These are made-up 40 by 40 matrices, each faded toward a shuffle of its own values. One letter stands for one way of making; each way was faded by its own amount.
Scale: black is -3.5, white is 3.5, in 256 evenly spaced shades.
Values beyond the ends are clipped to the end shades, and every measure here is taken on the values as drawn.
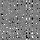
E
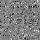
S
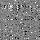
S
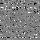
S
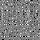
S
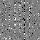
E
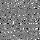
S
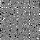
E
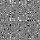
E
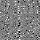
E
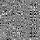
E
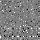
S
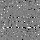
S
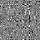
E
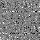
S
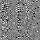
E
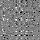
E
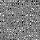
E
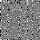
E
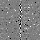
E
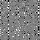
E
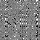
E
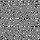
S
